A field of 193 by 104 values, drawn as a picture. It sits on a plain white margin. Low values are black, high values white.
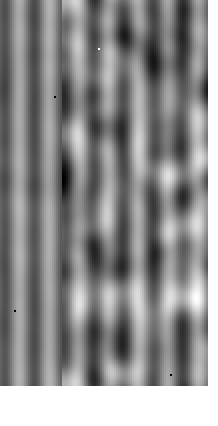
Overall the values sit about 50% of the way up the scale. The left part is calmer, up to a seam about 30% of the way across. No overall slope runs across the table. Stripes running up and down repeat 7 times from left to right. Four lone cells stand out: one far higher and three far lower than their neighbours.
